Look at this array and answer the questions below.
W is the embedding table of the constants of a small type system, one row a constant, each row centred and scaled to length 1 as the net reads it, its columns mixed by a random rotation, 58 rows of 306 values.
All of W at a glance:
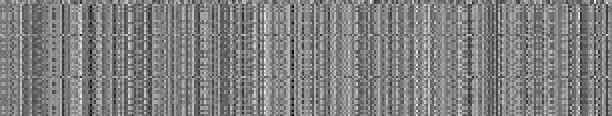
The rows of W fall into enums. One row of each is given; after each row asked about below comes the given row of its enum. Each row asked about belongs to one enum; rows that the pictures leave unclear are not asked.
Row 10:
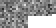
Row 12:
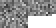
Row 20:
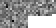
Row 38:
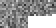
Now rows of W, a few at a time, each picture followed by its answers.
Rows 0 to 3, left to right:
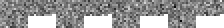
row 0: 38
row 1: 38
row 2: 10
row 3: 20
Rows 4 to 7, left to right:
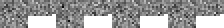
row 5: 20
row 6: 12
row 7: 12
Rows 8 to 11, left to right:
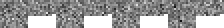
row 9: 12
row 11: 20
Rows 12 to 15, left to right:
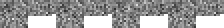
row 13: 12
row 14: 10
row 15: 12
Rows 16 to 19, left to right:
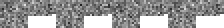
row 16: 10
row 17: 38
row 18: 12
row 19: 10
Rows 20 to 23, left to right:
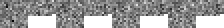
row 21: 12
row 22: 10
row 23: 10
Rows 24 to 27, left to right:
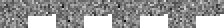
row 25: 20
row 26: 20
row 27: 10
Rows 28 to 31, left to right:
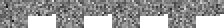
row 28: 20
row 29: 12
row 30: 12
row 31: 10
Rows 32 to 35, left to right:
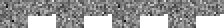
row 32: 20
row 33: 12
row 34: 20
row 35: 12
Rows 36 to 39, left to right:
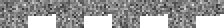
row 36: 10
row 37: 12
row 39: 10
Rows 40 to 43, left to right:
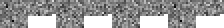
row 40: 20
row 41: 12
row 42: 12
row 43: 20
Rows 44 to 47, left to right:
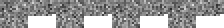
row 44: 10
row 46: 12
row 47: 10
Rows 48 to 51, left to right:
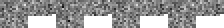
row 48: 10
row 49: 20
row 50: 10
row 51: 10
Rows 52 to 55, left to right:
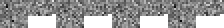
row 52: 20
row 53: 12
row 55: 20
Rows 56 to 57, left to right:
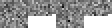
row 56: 12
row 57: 20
